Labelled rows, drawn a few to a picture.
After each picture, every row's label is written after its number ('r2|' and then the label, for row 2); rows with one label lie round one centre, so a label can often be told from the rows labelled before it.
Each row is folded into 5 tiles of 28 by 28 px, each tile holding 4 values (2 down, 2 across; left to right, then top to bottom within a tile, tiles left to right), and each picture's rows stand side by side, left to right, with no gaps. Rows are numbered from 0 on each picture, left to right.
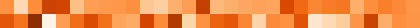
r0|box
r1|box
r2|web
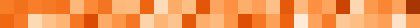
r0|web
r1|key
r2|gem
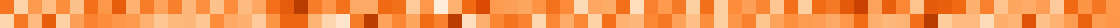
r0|key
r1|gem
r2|web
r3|box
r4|key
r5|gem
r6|web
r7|key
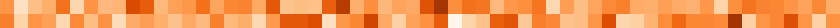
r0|gem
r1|gem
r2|box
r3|web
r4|key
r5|box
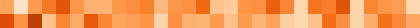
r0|box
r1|gem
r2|key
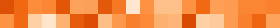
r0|web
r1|key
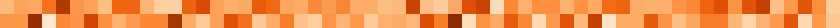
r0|box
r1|box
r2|gem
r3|box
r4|box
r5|web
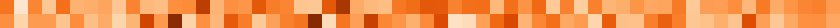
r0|gem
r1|box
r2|box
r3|web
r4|key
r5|key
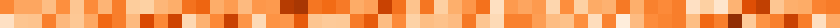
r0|key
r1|box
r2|web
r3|key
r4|key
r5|box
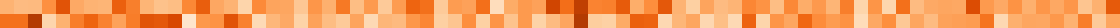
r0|box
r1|box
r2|gem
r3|gem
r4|web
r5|key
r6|gem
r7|gem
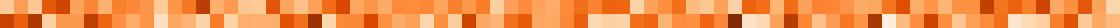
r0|box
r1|gem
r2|box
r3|key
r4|web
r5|box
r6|box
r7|web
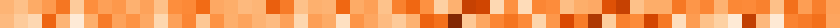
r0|key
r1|gem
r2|gem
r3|box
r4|box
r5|key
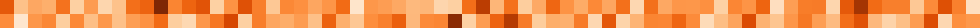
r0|gem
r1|web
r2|key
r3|box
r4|key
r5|key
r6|web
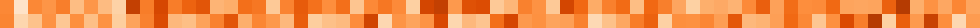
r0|gem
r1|web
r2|web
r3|web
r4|web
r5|box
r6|box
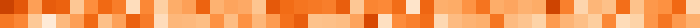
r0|web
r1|gem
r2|web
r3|gem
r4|key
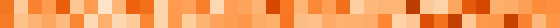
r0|gem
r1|gem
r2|gem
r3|box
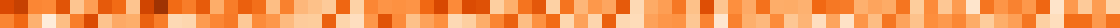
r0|web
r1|web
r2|key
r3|web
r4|key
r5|gem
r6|key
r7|key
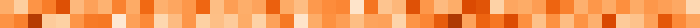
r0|box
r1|gem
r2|gem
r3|box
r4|key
